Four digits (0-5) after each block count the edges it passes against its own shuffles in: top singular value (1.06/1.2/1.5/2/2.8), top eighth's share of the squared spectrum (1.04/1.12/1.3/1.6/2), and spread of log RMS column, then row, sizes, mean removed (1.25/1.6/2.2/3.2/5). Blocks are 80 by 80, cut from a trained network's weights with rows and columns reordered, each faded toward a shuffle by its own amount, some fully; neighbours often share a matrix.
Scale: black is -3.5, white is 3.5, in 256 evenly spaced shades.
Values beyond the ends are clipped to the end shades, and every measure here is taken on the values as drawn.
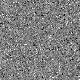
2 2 0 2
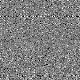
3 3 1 2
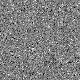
1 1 0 1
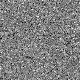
1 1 0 1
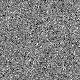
0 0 0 0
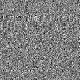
3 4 1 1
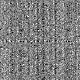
4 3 2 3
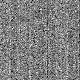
3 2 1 0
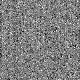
2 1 0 0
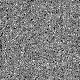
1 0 0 0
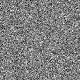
2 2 0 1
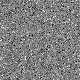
0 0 0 0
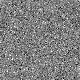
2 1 0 0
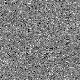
2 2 1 1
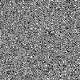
3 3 1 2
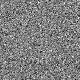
2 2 0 0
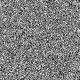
0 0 0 0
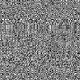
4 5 2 3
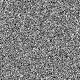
1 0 0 0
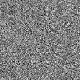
3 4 0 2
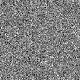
3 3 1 1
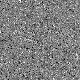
1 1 0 1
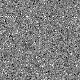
1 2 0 1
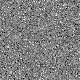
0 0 0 0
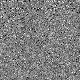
1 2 0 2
